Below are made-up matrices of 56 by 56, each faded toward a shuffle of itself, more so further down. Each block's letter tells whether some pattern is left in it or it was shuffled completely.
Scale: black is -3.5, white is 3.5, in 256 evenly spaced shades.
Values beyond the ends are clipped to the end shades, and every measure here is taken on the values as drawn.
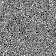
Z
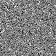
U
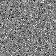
U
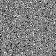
Z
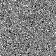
Z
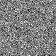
Z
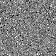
U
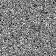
U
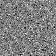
U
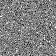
U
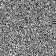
U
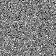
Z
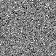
U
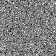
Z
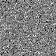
Z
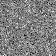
U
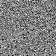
Z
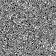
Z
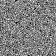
Z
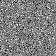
U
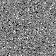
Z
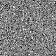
Z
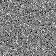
U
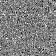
U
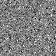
Z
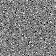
U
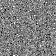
U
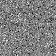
Z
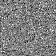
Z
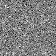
U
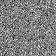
Z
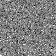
U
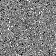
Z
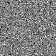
Z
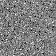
U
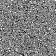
U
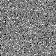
Z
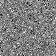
U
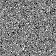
U
